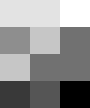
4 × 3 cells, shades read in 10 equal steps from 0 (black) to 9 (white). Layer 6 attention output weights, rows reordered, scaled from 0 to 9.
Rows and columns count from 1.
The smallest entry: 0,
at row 4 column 3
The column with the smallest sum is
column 3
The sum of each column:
22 22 17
